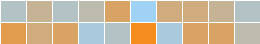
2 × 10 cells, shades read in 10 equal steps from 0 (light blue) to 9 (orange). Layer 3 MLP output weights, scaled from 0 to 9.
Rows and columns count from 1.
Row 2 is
7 5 6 1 2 9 1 6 6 3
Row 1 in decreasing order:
6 5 5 4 4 3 2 2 2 0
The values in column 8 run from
5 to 6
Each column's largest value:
7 5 6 3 6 9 5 6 6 3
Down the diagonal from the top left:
2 5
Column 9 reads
4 6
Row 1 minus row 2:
-5 -1 -4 2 4 -9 4 -1 -2 -1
